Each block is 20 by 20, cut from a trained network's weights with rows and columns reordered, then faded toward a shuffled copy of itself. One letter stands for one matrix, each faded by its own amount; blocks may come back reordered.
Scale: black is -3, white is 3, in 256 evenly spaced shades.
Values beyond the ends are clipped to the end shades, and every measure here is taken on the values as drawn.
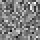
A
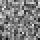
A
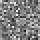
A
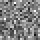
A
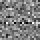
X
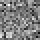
X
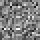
X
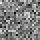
A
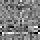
X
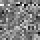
X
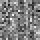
A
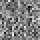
A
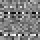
X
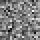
A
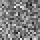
A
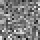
A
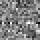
X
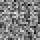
A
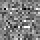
X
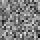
A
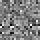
X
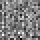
A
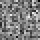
A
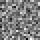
A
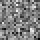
A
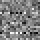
X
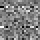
X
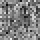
A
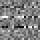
X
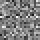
X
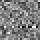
X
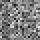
A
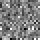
X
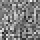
A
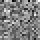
X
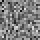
A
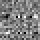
X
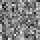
A
